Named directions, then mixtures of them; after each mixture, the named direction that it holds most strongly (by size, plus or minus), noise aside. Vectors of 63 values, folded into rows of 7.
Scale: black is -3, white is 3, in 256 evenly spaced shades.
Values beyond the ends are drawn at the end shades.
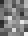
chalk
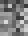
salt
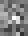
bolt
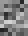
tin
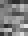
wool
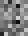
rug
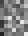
chalk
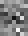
bolt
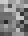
salt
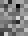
rug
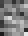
chalk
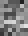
tin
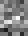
tin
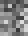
salt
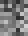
salt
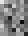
chalk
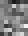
wool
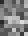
chalk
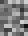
wool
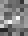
tin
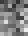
salt
